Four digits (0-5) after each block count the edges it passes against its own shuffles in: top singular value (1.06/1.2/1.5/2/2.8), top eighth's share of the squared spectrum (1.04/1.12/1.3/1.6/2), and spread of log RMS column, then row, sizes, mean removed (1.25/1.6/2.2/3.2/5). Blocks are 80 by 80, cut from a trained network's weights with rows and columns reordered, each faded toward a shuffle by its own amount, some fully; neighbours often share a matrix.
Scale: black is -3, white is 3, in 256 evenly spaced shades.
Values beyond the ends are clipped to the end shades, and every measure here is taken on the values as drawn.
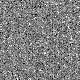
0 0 0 0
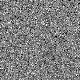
1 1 0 0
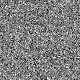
1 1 0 0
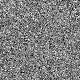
0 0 0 0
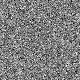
0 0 0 0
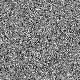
1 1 0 0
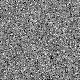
0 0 0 0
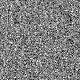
2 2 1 0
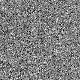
2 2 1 0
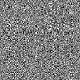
3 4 3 2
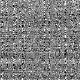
3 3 3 0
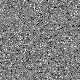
0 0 0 0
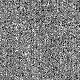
2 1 0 0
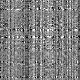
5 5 2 3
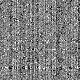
4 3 1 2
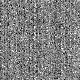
3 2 0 1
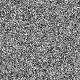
2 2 0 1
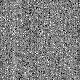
2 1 0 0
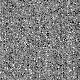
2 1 0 1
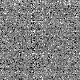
2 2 2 0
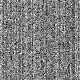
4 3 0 1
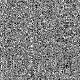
2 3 1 1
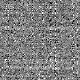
3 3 3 0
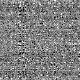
3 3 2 0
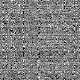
3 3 3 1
